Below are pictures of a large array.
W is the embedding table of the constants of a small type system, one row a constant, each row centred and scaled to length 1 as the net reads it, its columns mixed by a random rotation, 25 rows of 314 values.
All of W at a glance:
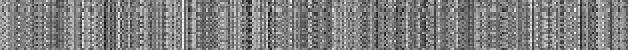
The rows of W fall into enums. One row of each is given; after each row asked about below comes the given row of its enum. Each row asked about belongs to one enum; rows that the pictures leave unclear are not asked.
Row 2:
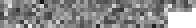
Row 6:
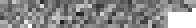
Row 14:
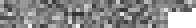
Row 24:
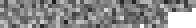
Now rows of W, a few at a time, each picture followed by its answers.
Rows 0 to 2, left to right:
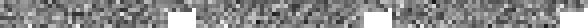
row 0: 14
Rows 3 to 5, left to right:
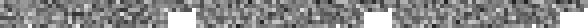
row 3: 14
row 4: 24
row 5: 24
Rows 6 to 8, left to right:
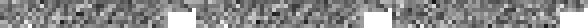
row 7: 6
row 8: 2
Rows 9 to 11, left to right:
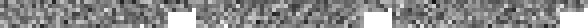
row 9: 24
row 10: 6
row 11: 2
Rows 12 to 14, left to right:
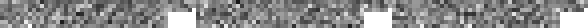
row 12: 6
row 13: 2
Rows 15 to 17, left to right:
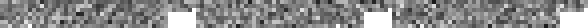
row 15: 6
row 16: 24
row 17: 2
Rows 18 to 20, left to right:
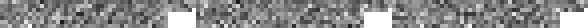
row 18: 6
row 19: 2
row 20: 14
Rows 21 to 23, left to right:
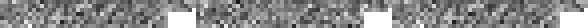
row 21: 6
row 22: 2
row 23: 6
